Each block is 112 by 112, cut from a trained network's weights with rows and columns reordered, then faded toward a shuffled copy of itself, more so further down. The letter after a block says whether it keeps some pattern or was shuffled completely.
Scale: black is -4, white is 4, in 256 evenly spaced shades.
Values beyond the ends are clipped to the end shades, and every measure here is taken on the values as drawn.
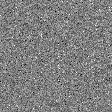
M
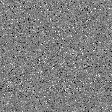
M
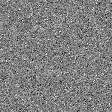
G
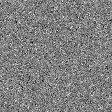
G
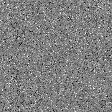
G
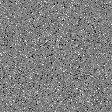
M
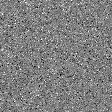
G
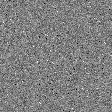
G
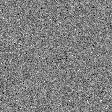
M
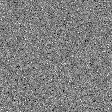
G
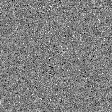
M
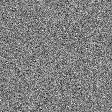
G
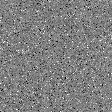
G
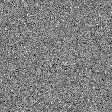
G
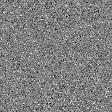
G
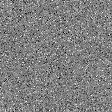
M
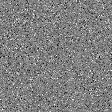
M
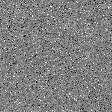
G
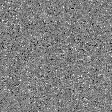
M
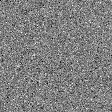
G
